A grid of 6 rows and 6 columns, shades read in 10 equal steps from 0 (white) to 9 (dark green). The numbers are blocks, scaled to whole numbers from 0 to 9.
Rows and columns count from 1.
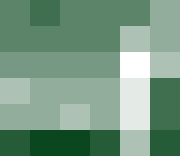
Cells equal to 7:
3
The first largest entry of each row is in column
2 1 1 6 6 2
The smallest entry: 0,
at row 3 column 5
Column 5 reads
6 3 0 1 1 3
